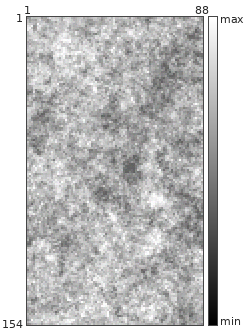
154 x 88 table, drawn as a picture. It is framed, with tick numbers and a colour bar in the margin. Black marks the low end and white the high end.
Stripes: none. Mirror symmetry: none. Odd rows or columns: none. Average level on the scale: 70%. Histogram: bell-shaped. Grain: blotchy.
